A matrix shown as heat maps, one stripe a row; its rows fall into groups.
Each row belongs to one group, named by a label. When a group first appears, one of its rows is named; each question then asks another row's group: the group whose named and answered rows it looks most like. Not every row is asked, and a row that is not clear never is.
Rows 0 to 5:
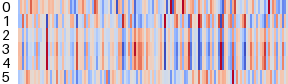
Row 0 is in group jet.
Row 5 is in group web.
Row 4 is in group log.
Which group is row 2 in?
log
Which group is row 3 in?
log
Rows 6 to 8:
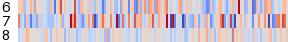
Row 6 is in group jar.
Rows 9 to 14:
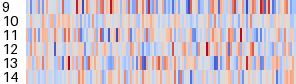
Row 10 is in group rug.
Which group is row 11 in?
web
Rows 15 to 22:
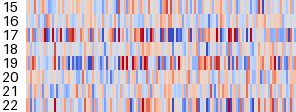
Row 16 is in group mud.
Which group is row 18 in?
log
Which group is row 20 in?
jar
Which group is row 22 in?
log
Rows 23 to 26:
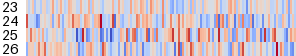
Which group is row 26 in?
jet
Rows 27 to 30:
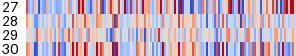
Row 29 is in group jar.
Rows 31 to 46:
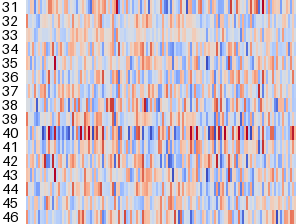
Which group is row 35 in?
log
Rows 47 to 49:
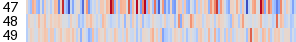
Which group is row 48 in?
jet
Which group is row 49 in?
rug
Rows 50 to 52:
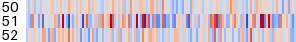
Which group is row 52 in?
rug
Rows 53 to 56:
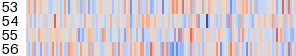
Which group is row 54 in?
log
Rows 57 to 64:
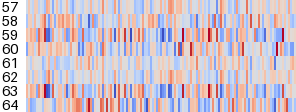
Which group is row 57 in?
mud
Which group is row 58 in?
rug
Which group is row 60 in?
jet
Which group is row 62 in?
mud
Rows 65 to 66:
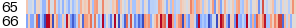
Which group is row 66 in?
mud
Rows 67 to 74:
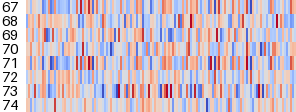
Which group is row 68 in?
jet
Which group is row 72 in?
rug
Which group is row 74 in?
log
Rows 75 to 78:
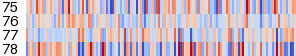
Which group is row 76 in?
jar
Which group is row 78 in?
jet
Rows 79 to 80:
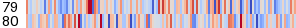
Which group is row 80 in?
web
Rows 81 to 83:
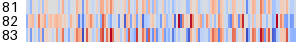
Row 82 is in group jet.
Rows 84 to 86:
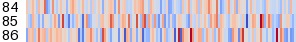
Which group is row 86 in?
jet
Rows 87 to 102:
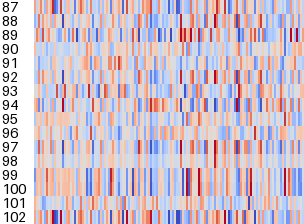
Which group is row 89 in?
mud
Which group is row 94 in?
log
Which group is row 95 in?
jet
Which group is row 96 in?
jar
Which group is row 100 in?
jet
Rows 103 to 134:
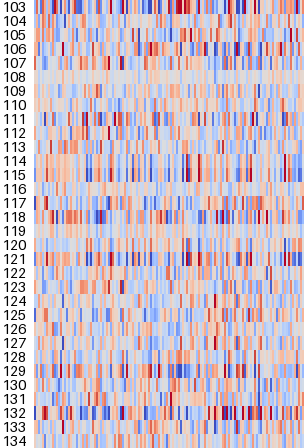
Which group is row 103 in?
mud
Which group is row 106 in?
log
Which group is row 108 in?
log
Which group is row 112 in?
web
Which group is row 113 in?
rug
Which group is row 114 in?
jet
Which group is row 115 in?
jet
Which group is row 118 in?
rug
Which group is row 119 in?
rug
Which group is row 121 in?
jet
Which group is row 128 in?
mud
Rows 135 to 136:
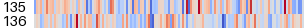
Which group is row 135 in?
jet
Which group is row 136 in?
jar
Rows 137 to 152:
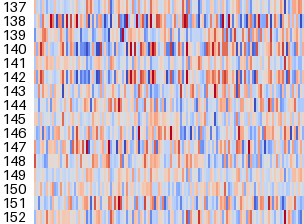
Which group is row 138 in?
rug
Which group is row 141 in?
jet
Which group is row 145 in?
log
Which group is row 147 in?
web
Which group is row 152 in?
jet
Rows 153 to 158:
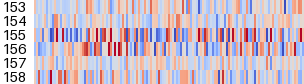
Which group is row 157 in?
rug
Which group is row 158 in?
rug
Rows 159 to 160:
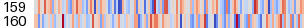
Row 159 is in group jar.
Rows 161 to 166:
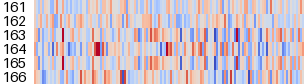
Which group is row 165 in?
log
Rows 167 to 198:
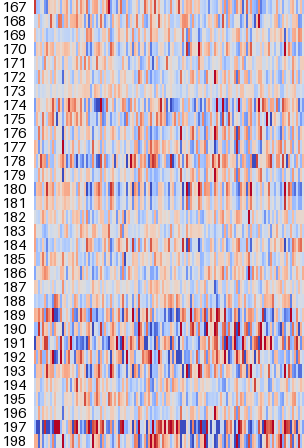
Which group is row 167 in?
web
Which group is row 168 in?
rug
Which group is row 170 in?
jet
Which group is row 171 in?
jar
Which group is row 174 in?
rug
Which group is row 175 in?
rug
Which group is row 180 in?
jet
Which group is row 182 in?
web
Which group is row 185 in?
web
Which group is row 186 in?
web
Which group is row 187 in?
log
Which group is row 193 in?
jet
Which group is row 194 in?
jar
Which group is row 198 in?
log
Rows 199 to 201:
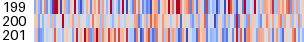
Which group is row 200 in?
log
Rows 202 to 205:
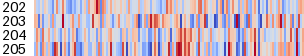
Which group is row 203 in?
log
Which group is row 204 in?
mud
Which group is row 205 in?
mud
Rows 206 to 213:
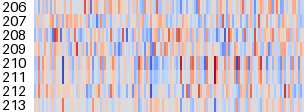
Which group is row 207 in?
rug
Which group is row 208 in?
mud
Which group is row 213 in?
log
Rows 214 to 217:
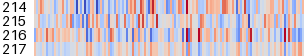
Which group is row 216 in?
jet
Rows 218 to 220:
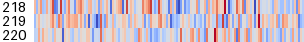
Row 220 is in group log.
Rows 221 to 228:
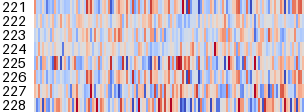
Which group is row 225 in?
mud
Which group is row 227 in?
jar
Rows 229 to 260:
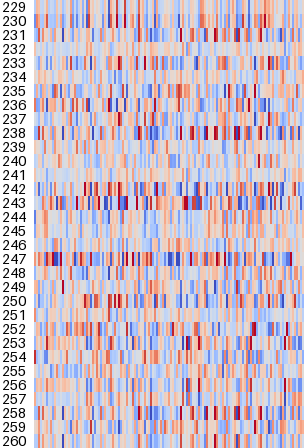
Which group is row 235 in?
mud
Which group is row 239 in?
jar
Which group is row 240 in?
rug
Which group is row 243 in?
rug
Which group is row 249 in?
log
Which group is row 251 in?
web
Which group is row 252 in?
jar
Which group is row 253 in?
jet
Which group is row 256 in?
jet
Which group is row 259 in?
jar
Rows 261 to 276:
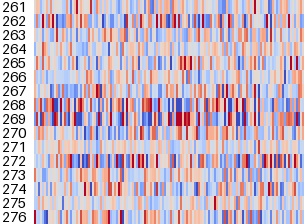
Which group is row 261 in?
jar
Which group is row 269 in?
mud
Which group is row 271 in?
rug
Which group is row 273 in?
web
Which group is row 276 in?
web
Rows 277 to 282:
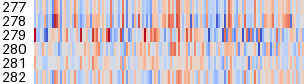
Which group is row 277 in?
mud
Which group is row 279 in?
web
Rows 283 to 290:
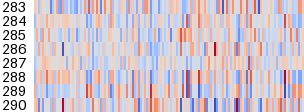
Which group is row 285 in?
mud
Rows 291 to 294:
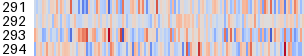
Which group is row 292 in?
mud
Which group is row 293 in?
web
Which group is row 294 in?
jet
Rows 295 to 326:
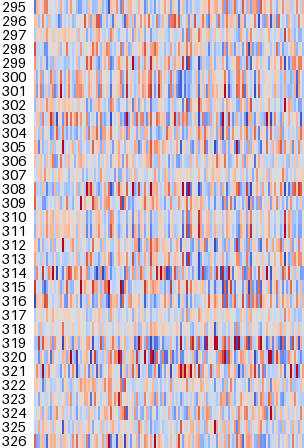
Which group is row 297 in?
jet
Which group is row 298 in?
web
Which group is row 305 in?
log
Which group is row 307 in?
jar
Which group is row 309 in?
web
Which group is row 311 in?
jet
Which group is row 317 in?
jet
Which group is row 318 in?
log
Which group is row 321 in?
mud
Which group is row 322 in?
web
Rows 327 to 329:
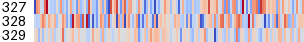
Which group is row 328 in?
web
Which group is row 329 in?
log
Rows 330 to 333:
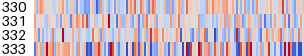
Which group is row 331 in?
web
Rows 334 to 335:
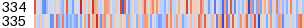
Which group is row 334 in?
web
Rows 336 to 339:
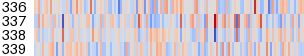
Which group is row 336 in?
jar
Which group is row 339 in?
rug
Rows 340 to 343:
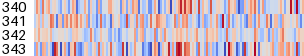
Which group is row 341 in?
rug
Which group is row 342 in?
jar
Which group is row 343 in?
mud
